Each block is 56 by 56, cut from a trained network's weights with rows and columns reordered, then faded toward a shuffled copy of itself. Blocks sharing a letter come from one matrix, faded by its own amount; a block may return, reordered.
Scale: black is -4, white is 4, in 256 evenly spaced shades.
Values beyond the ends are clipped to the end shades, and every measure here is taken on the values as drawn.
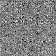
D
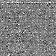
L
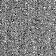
D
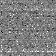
L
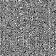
D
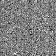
D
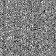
D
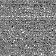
L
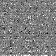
L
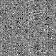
D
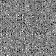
D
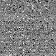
L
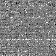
L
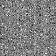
D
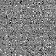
L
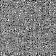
D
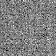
D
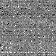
L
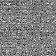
L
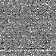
L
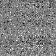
L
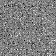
D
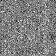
D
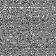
L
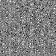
D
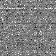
L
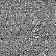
L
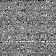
L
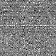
L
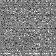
L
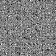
D
